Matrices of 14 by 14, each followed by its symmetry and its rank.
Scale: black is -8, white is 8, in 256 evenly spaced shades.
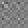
symmetric, rank two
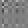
neither, rank one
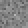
symmetric, full rank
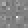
symmetric, rank three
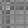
symmetric, rank one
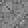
symmetric, full rank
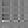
neither, rank one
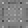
symmetric, rank two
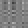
neither, rank one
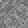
symmetric, full rank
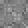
symmetric, rank three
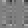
neither, rank one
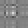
symmetric, rank one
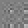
symmetric, rank two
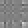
symmetric, rank two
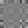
symmetric, rank one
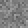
symmetric, full rank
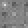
symmetric, rank three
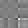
symmetric, rank one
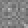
symmetric, rank three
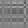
neither, rank one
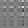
neither, rank one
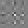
symmetric, rank two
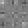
symmetric, rank two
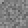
symmetric, full rank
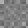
symmetric, rank three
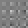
symmetric, rank one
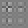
symmetric, rank one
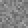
symmetric, full rank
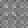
symmetric, rank three
